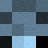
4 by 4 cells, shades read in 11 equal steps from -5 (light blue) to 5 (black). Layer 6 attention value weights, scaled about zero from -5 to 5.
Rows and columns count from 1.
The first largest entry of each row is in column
2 4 2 4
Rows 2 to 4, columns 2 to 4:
-1 -1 3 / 0 -1 -1 / -4 -5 5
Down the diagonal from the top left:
-1 -1 -1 5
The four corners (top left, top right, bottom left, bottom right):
-1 0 4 5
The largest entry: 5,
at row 4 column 4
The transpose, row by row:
-1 2 -1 4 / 1 -1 0 -4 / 1 -1 -1 -5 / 0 3 -1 5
